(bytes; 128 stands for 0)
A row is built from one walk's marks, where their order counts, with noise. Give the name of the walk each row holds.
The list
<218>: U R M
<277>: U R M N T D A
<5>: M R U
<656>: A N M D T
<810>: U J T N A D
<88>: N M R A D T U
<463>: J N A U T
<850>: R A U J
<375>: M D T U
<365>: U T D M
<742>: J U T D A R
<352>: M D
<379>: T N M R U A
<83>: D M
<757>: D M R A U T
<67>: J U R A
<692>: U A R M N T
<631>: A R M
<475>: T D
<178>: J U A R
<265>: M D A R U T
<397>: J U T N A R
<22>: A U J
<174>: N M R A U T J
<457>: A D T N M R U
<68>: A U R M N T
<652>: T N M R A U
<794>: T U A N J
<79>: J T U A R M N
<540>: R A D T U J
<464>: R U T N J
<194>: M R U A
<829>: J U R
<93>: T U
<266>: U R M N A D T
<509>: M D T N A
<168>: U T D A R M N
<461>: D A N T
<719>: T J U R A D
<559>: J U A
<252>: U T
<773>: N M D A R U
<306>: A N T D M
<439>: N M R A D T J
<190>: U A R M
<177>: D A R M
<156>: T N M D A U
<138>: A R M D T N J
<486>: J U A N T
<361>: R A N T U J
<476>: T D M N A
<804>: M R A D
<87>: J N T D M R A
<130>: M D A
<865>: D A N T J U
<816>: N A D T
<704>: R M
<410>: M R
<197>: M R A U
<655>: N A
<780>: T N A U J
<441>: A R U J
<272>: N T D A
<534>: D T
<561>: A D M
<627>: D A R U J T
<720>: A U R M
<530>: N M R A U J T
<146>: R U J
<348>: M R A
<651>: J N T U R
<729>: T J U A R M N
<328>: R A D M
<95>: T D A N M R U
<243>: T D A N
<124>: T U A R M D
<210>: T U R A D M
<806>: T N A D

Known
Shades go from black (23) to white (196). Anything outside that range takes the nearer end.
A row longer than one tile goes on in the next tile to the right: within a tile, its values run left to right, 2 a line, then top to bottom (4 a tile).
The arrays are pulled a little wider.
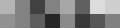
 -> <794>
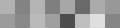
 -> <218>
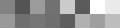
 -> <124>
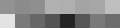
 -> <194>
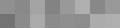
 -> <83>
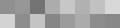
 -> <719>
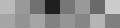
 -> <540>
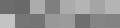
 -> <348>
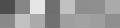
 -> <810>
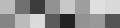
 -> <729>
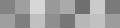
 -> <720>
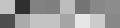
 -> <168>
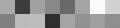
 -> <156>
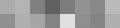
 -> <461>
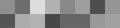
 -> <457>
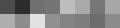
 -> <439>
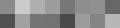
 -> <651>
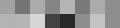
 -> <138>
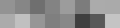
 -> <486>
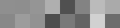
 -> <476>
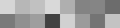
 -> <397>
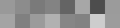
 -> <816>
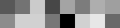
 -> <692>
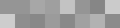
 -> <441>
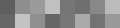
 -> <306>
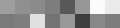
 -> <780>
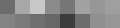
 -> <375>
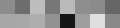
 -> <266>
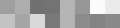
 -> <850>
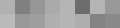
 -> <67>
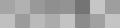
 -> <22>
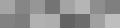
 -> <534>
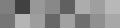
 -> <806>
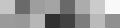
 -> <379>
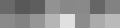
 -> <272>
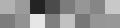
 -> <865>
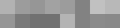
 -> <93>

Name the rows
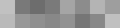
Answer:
<559>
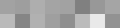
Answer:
<631>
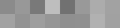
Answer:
<655>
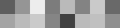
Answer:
<68>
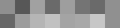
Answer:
<365>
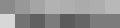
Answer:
<5>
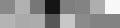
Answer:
<361>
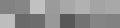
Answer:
<410>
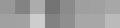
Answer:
<704>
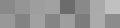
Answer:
<475>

